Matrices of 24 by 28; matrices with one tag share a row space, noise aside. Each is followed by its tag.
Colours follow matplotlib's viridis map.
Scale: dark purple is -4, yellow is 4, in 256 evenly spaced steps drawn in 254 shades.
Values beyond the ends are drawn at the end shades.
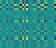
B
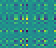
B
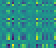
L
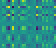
L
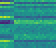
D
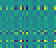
B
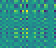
B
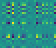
L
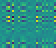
L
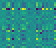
L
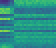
D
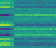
D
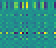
B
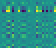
L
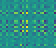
B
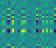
L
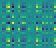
L
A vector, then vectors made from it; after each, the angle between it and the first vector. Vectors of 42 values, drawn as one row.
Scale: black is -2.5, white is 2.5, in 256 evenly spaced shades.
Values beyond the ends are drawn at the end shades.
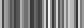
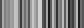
nearly opposite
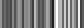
partly aligned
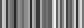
orthogonal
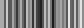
partly aligned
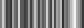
orthogonal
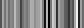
nearly opposite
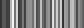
orthogonal
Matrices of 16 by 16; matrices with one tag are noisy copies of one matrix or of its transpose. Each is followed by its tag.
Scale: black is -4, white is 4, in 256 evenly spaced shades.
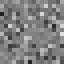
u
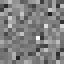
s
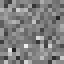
s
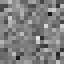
s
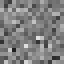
s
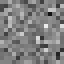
s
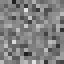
u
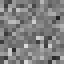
s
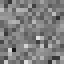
s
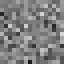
u
